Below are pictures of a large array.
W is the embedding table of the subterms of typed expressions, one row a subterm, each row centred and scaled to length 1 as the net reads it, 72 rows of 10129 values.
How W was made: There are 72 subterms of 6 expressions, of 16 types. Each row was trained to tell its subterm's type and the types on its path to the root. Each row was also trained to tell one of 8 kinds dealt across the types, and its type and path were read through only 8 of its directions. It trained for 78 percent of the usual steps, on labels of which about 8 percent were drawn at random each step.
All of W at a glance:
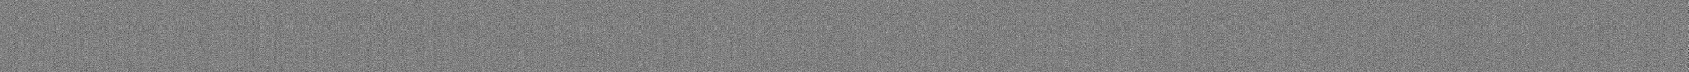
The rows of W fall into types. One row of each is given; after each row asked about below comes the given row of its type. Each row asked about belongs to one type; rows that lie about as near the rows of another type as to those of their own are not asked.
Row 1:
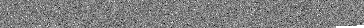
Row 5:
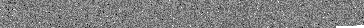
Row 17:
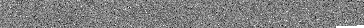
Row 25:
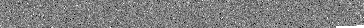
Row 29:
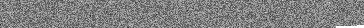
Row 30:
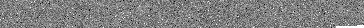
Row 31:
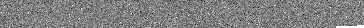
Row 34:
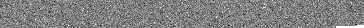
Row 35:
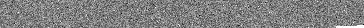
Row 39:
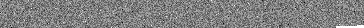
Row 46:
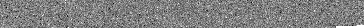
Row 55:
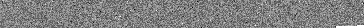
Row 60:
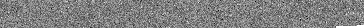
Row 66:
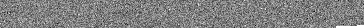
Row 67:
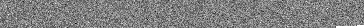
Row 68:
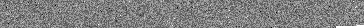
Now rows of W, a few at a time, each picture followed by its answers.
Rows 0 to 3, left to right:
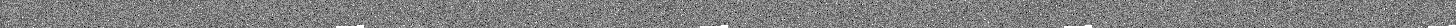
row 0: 30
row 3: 66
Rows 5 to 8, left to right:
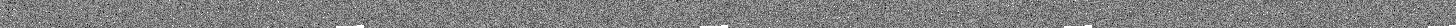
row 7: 60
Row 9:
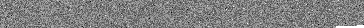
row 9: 46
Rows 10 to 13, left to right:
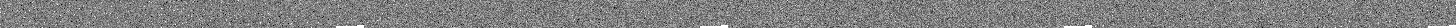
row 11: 31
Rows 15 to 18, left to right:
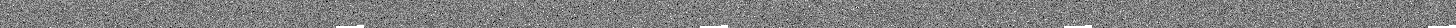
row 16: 68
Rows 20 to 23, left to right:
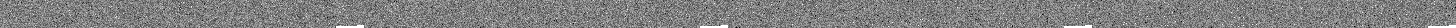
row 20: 46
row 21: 34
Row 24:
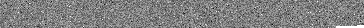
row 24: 30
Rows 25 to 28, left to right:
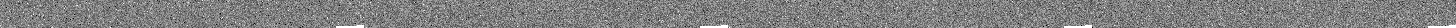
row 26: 25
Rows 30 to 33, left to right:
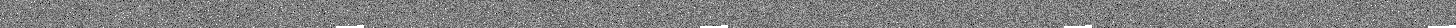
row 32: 30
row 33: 39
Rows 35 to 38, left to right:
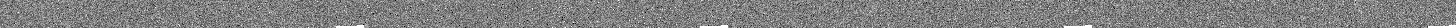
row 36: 1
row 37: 55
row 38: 34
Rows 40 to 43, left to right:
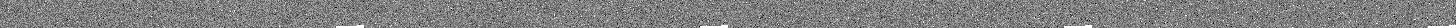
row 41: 46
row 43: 66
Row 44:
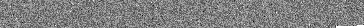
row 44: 34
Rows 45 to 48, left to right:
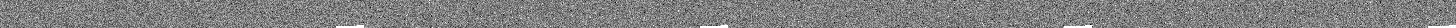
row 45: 68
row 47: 5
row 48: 34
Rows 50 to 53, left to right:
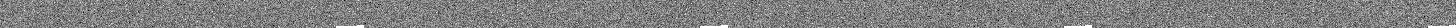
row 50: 17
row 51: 35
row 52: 25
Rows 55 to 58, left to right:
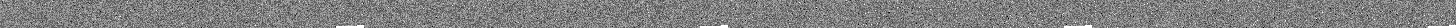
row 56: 1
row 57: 17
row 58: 66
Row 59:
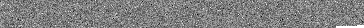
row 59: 68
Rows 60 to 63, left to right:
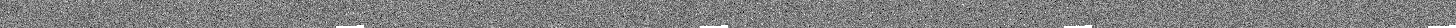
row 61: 66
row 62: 17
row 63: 31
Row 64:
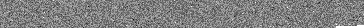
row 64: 46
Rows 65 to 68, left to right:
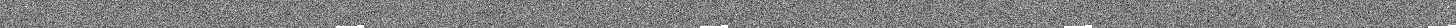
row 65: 30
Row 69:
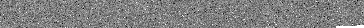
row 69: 35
